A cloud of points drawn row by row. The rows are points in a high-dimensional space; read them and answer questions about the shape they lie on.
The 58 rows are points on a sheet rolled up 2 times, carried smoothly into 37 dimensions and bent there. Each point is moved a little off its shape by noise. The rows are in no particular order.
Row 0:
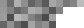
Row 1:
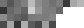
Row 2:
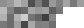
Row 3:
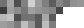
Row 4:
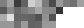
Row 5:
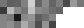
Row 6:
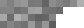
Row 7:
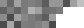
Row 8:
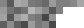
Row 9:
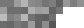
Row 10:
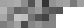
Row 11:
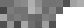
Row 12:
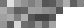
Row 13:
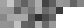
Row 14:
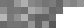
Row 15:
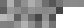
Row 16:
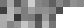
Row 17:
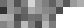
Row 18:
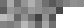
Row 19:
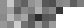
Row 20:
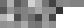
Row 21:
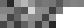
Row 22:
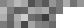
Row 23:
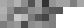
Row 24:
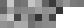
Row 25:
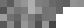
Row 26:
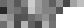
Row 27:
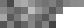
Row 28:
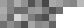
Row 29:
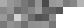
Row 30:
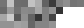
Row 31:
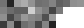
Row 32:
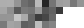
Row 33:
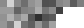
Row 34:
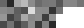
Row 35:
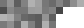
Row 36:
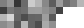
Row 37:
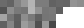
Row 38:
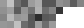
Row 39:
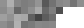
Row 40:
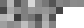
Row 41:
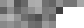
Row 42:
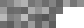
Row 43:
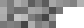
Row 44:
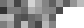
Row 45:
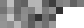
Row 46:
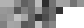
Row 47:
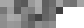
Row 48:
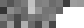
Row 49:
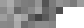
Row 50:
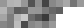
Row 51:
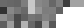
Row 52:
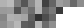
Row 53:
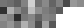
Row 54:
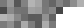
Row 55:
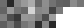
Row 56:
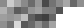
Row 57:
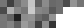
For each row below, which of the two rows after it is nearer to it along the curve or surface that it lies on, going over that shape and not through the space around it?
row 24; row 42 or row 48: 48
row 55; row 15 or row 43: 43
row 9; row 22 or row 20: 22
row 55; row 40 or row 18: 40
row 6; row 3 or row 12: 12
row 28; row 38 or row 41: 38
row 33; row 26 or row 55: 26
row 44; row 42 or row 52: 52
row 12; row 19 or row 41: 19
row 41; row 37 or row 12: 37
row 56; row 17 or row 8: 8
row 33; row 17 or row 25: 17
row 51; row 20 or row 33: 20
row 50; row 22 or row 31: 22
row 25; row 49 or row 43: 43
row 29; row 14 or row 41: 14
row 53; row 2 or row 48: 48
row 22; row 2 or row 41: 2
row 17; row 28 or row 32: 32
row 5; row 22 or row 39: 22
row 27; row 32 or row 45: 32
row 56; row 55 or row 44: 44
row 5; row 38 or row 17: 17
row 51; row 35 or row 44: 44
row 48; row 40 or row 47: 40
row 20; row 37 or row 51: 51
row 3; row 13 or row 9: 13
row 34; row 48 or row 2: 48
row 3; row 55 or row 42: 55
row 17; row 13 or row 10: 13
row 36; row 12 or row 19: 19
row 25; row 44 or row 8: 8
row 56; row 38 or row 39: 38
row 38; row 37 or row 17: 17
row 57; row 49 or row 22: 22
